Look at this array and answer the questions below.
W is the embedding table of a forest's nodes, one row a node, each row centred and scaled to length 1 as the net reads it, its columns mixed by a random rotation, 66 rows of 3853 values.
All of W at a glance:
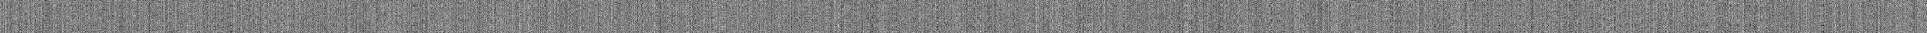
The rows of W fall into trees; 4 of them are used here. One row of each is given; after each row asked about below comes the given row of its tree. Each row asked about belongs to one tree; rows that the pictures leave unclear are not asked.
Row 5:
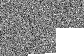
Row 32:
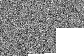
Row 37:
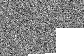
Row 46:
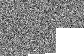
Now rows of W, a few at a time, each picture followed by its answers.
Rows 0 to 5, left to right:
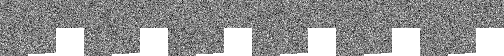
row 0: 5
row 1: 5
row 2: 46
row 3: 37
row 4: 37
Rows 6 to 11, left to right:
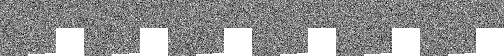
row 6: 46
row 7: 46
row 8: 32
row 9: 5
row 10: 32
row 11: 32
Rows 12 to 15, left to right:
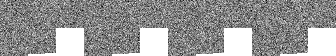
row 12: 37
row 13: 32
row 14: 37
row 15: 46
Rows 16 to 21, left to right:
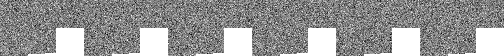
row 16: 37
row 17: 46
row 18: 46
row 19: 5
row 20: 32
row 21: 46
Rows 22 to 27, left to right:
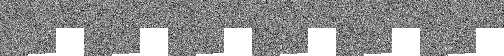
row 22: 37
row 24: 5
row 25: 46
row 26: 46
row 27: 37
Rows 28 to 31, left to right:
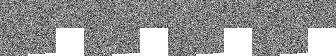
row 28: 46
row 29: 37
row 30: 5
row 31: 5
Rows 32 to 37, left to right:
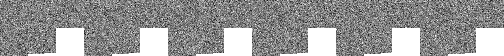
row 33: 5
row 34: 37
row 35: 37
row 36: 5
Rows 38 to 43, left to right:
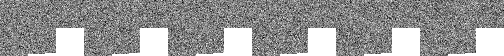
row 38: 46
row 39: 37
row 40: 46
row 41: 46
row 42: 46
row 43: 37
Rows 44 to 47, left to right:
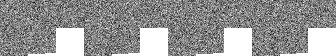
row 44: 46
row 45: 32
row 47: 32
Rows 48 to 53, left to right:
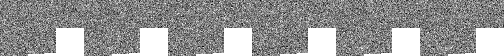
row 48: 32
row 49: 37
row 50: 32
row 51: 32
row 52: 37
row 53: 37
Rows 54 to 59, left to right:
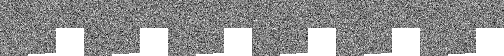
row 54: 37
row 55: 46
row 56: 46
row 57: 32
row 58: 37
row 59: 37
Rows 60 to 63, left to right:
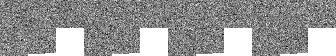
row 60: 5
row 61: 46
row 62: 32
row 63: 32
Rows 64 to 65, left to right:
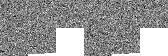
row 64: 32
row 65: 46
